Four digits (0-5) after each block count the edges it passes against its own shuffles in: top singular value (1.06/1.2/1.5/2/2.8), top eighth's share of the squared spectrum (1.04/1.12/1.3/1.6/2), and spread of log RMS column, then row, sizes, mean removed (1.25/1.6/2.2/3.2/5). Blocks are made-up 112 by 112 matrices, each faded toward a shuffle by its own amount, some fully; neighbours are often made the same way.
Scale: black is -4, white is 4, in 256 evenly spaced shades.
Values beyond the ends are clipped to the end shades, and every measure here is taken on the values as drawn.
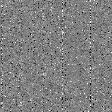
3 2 3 0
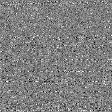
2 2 0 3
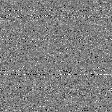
2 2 0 3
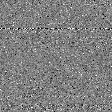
2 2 0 3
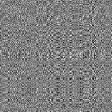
5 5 4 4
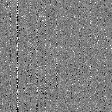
3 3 3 0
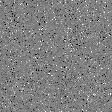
2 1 0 0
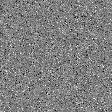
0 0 1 0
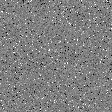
0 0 0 0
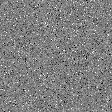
0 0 0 0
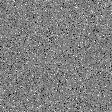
0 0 0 0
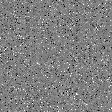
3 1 0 0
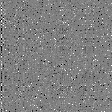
4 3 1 0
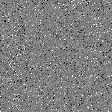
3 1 1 0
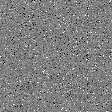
3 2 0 0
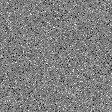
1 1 0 0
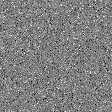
0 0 0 0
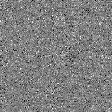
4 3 1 1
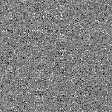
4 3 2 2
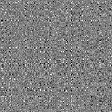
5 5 3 3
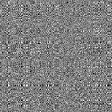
5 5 3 3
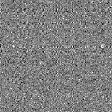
4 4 2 2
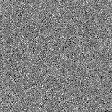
4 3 1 1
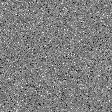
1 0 0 0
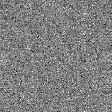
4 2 1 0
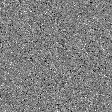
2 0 0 0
